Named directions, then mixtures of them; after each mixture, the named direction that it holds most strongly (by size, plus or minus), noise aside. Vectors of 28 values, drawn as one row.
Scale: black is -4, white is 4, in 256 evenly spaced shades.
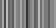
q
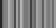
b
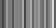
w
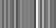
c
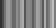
w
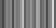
w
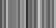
q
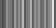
w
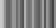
w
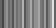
w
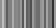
w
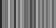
b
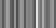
c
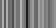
q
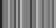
b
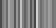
b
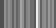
c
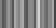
w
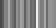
b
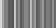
b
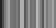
b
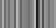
c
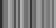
b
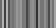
q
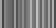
c
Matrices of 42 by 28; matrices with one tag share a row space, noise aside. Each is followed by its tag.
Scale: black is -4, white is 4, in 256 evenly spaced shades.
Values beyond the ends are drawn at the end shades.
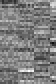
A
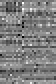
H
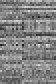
H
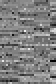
A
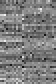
H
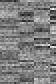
A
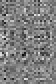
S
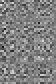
S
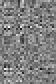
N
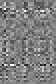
S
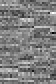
A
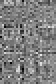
N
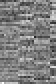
A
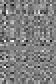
S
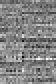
H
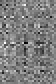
S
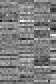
A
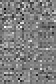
N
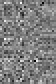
N
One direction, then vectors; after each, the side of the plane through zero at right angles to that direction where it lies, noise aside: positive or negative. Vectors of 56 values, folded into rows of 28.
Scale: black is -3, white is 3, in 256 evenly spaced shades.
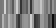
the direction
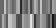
positive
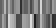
positive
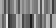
negative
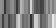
negative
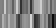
positive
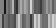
negative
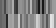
negative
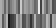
negative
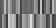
positive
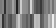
negative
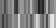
negative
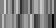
positive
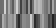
positive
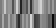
positive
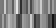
positive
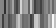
negative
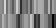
positive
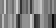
positive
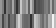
negative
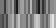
negative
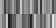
negative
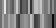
positive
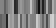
negative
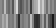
positive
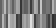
positive
